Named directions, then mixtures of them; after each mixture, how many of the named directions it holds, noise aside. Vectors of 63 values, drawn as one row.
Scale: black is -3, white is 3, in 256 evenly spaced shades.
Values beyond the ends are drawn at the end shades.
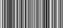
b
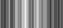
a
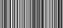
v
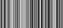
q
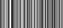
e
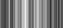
one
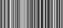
two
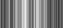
one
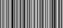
three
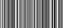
three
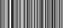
one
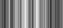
one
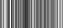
three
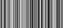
one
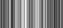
two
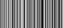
two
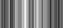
one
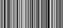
two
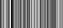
three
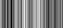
three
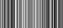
three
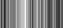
two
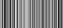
three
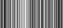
three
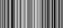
three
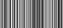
one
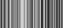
three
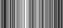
two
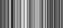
two
